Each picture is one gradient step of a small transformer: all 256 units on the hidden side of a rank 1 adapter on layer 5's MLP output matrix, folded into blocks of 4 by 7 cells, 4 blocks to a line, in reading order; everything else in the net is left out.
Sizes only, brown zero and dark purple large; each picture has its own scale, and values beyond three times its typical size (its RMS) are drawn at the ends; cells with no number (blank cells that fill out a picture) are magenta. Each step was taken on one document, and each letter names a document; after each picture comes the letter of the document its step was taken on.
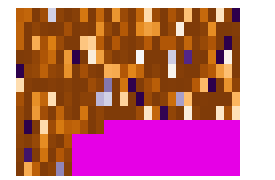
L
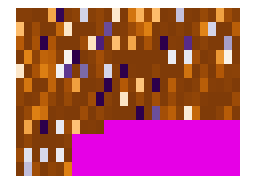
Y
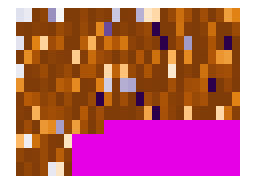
L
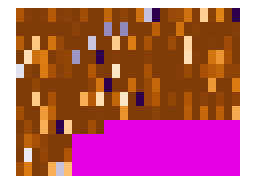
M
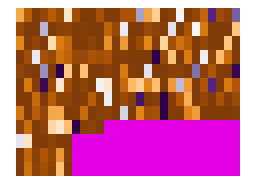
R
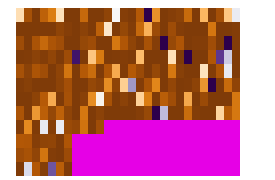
L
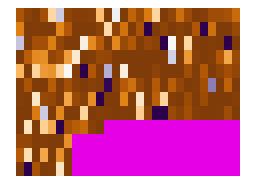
Y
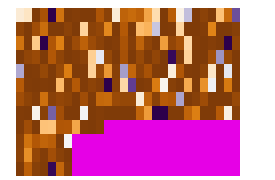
L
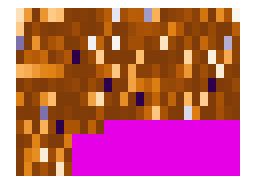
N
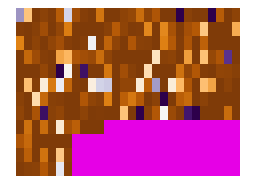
R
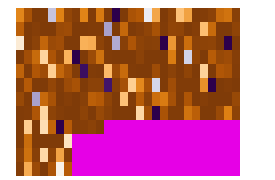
Y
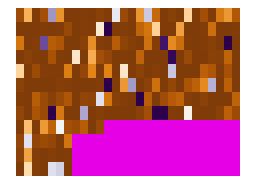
L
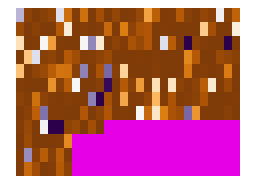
Y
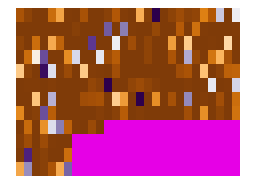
M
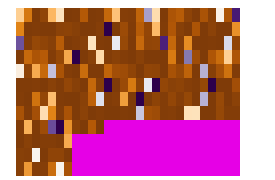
N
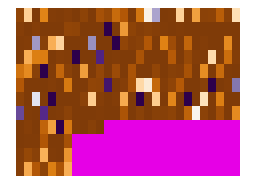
N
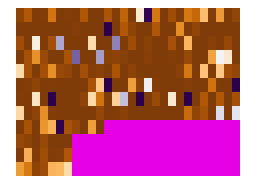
M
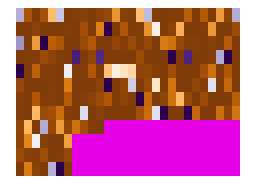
L
